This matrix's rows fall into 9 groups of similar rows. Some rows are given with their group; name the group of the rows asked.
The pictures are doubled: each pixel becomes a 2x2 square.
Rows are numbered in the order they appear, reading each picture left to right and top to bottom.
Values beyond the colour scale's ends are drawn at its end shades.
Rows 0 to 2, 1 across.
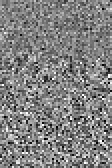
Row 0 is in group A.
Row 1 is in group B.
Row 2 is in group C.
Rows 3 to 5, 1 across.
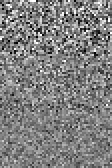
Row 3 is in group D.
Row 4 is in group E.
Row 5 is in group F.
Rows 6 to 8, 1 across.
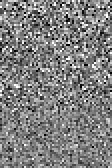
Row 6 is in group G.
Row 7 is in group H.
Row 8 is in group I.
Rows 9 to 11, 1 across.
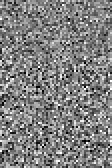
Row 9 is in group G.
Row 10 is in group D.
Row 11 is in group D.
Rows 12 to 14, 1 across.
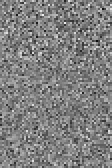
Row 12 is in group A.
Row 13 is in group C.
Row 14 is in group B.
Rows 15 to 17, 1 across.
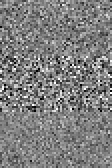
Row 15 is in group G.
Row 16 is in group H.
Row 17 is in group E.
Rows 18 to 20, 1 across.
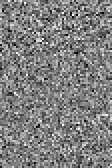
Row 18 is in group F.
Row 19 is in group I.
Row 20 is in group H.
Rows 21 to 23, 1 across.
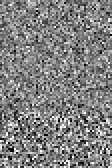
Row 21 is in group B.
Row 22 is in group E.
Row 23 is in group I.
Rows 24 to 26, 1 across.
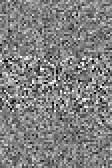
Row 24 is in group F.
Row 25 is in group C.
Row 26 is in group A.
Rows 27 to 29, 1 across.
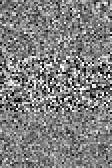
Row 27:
H
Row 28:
E
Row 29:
G
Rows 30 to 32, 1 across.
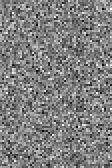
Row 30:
A
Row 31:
A
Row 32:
F
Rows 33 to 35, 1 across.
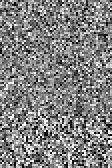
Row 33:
G
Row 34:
A
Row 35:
B
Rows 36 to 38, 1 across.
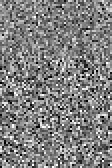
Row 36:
A
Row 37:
I
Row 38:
H
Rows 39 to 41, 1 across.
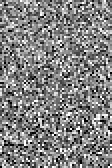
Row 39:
C
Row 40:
I
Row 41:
H
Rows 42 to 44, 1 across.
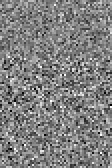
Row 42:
D
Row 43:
F
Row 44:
I
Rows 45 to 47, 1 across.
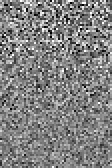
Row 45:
C
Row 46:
D
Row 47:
G
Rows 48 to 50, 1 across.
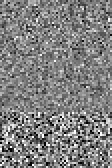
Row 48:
B
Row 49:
D
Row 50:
I
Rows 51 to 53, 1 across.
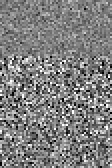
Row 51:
H
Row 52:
E
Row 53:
G
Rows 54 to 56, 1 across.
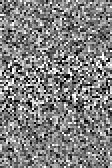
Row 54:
F
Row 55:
A
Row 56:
I
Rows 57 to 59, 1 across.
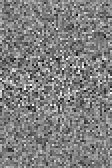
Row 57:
F
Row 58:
H
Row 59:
I
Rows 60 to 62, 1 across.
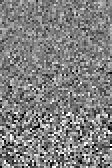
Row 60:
D
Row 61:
F
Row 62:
H
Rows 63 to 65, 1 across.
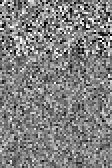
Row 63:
B
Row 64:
B
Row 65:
A
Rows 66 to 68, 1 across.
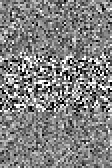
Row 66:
A
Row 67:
C
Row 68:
D
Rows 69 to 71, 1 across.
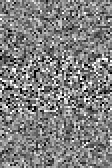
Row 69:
F
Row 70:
H
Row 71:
D
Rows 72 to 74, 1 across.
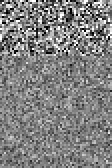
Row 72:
D
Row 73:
B
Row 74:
E
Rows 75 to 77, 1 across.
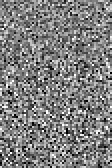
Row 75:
A
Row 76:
I
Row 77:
G
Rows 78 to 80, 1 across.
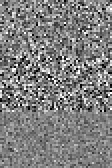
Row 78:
A
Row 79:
H
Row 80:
I
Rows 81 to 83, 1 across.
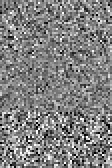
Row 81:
I
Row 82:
D
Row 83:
B
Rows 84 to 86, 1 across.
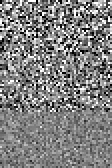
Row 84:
D
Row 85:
E
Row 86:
E
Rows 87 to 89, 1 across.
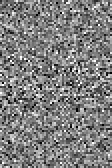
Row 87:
H
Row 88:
F
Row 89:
F
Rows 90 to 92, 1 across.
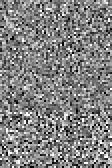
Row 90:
E
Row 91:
F
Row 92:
C
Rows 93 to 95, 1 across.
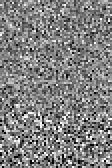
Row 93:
E
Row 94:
C
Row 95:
E
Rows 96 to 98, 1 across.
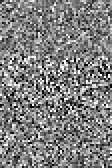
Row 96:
D
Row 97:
E
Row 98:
A
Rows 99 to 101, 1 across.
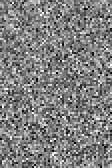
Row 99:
E
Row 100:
A
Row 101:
G
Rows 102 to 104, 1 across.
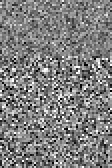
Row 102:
G
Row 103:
H
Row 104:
G
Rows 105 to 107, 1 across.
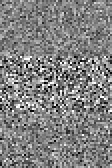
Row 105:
D
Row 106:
C
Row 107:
G
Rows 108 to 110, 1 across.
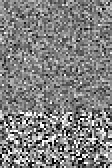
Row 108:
A
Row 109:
F
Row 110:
C
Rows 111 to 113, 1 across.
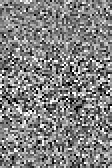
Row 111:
C
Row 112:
F
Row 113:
C
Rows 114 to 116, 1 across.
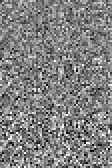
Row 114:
D
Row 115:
D
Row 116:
D
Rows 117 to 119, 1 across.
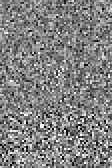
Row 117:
A
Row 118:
E
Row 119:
C
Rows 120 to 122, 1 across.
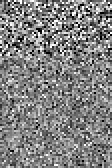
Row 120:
F
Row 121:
C
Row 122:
B
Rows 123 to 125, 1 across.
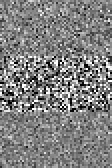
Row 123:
E
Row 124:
I
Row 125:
H
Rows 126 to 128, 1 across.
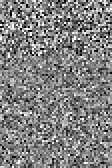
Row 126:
A
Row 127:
F
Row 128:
C
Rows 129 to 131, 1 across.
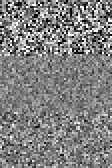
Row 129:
B
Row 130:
A
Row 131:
H
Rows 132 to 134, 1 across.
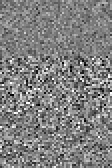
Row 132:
H
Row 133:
B
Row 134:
H
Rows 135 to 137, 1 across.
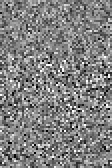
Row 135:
B
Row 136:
E
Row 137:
F
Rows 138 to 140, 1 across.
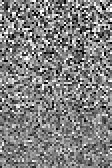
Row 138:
A
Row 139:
C
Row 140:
H
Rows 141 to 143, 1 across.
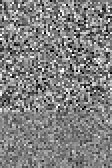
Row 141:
E
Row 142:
D
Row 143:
A
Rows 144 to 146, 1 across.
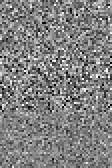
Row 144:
D
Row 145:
G
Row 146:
C
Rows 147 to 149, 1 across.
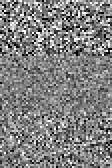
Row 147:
F
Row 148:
G
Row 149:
E
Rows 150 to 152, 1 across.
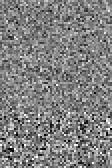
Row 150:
I
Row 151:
C
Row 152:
I
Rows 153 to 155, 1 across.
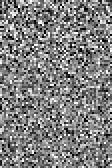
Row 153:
I
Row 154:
G
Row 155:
G
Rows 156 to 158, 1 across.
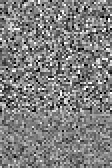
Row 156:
E
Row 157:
H
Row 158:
F
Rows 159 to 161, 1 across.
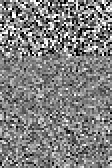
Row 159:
A
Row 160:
F
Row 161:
G
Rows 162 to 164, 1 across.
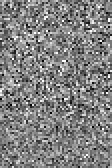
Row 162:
B
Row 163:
E
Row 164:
C
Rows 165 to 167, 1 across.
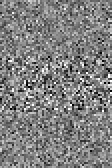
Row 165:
B
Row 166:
B
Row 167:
D
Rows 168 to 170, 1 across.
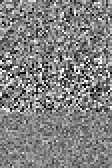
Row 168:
D
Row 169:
D
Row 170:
C
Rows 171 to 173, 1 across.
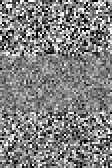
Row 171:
D
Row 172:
B
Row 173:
A
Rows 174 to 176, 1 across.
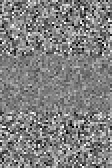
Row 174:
B
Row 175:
H
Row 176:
D
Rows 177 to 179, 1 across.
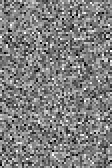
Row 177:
F
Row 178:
H
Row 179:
G
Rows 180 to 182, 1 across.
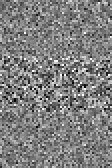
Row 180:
H
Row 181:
F
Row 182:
H
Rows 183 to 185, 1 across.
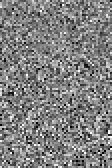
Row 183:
G
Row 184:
I
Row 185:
B
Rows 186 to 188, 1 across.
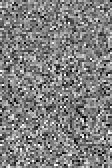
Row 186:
G
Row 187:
F
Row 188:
B
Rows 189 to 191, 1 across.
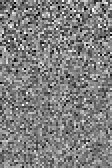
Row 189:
H
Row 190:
G
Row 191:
D
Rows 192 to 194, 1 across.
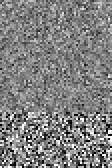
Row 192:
D
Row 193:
B
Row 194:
B
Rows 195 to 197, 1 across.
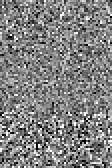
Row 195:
I
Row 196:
C
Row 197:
D
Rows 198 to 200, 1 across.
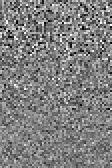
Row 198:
I
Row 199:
H
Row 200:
F
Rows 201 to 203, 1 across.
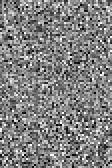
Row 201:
I
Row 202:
C
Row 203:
G
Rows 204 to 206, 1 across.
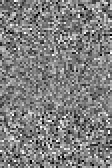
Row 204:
H
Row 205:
D
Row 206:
E
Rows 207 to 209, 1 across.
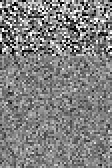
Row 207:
G
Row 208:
I
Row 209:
B
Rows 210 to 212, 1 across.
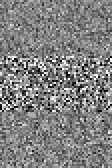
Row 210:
E
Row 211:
G
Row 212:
B
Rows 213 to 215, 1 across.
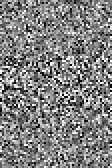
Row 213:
B
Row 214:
H
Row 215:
H
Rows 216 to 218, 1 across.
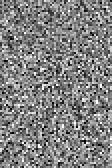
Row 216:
I
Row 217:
C
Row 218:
D
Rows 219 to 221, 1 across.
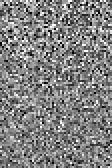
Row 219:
C
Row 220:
C
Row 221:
E
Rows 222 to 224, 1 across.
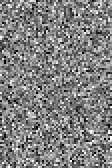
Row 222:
D
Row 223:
F
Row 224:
B
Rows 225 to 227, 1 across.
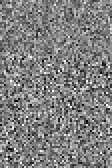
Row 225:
D
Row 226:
E
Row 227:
I
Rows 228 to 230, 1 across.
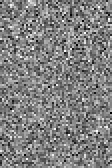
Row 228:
B
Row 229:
C
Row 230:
G
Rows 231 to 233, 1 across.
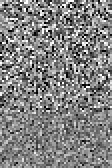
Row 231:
C
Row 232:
D
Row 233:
D
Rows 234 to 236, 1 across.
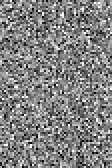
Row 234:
D
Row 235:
C
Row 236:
A
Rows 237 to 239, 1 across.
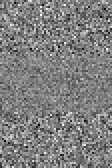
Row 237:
E
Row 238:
G
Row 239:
H
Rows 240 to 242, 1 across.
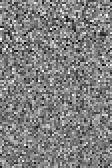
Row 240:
G
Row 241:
A
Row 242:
H
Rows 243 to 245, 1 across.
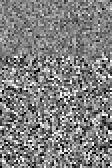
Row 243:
A
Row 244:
H
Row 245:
H
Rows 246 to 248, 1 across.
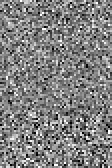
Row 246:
C
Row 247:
I
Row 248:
B
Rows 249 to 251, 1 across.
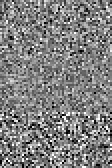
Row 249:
I
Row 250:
C
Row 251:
G
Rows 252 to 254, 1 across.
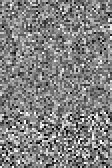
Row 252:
B
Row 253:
D
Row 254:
C
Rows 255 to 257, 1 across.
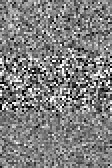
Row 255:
E
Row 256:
G
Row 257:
H
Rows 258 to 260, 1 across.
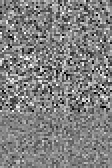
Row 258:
I
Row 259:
C
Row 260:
C
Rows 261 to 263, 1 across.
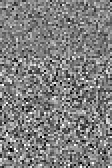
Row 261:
G
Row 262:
G
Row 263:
I
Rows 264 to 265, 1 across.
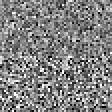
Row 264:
A
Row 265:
C
